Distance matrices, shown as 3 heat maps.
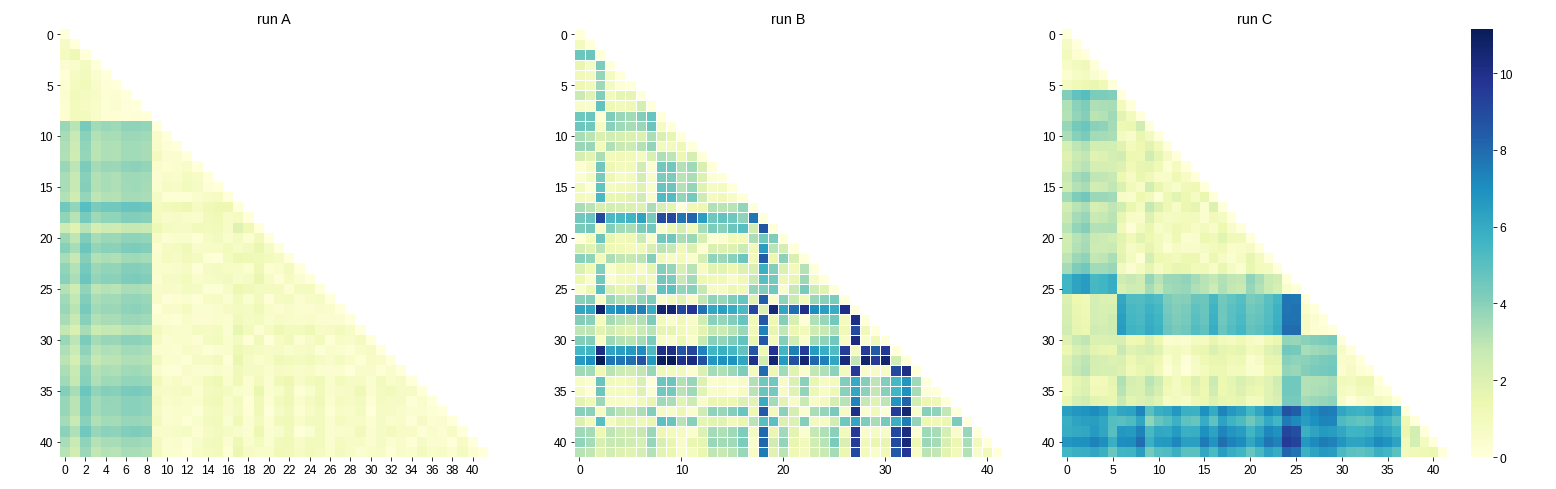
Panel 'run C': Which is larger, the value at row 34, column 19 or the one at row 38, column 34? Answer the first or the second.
the second
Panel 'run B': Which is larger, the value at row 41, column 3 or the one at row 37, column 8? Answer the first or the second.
the first
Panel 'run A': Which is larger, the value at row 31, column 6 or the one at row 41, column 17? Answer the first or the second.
the first
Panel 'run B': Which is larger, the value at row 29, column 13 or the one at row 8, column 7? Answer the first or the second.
the second
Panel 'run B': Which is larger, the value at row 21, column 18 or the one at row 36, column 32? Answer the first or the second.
the second
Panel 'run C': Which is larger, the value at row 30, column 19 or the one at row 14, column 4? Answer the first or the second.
the second
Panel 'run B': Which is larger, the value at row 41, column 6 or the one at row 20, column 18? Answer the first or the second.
the second
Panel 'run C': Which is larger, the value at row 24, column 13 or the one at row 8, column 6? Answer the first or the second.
the first
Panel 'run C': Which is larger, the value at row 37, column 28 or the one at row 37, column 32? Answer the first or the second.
the first
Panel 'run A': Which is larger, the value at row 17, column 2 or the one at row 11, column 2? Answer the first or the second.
the first
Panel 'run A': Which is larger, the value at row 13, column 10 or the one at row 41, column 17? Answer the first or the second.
the second
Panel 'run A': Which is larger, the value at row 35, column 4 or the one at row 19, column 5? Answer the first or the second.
the first
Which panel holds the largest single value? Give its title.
run B
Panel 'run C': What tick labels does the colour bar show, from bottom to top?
0, 2, 4, 6, 8, 10
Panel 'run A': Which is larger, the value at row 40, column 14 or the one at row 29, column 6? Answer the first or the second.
the second
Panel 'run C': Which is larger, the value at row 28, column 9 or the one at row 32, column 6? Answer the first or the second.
the first
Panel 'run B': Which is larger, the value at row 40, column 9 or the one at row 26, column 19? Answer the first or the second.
the first
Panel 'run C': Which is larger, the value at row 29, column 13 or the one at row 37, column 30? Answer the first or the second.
the second
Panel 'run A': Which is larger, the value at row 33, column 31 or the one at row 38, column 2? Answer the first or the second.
the second
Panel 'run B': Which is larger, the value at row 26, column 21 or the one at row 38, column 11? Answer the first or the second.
the second
